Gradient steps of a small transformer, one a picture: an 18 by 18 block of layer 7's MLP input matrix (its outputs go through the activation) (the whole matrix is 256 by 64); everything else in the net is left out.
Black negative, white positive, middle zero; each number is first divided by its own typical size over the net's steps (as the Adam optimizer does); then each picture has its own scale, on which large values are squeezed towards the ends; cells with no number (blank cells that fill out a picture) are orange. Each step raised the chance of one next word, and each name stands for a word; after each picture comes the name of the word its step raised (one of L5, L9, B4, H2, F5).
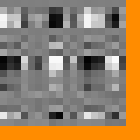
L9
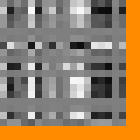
L9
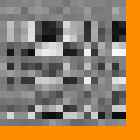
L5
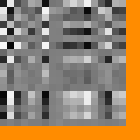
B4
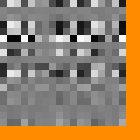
L5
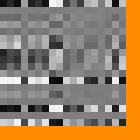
L5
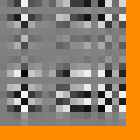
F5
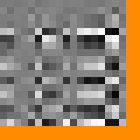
L5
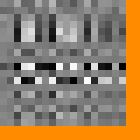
L5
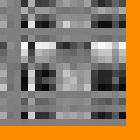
L9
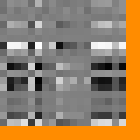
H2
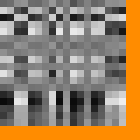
F5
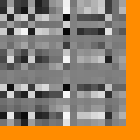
B4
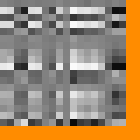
B4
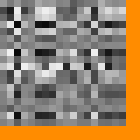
B4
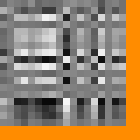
B4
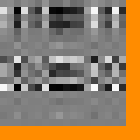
L9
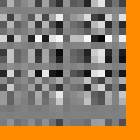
F5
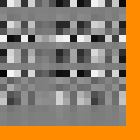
F5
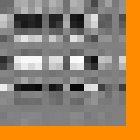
L9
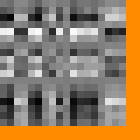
F5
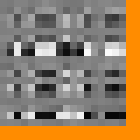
L9
